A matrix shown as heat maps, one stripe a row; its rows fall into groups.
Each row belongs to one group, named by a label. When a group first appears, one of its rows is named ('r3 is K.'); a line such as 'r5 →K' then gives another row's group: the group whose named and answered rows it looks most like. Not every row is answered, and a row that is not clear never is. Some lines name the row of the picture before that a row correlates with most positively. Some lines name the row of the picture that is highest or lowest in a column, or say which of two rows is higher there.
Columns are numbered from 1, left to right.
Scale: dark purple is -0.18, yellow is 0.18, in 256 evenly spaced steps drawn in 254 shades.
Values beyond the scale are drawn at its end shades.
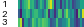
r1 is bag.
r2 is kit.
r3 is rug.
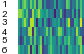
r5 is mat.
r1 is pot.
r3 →pot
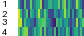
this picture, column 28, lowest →1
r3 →rug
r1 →mat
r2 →rug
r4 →pot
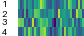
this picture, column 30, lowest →1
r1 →kit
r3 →rug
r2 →mat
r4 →kit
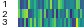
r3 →mat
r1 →mat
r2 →pot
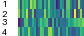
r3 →kit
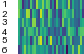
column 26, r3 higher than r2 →Yes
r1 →rug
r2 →bag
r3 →bag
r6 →kit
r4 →kit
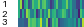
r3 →kit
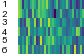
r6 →pot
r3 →bag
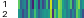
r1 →mat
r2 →mat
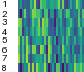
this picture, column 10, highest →8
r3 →rug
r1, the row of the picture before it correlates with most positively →2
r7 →pot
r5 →pot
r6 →bag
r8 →kit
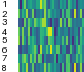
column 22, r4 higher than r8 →Yes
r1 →kit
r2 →pot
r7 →pot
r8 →pot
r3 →kit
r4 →bag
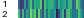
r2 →pot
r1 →mat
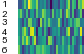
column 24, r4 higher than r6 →No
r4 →pot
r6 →rug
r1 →kit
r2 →rug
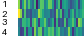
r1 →bag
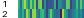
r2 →bag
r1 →pot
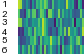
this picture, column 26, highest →4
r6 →bag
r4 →kit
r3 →rug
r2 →bag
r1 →rug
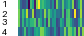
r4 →kit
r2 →pot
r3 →pot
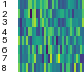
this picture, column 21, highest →7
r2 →bag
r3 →kit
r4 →mat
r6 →bag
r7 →mat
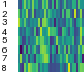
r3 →rug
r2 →pot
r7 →rug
